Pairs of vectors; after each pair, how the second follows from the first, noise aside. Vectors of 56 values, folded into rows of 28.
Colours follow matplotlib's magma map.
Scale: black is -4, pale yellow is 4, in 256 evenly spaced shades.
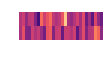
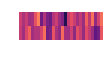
negated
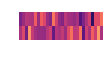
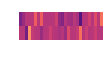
partly zeroed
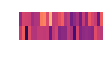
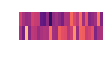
negated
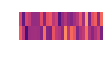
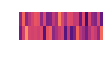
negated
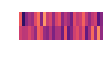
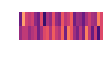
negated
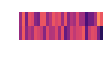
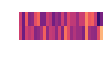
negated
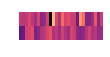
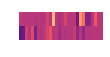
partly zeroed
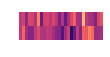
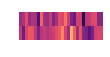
negated
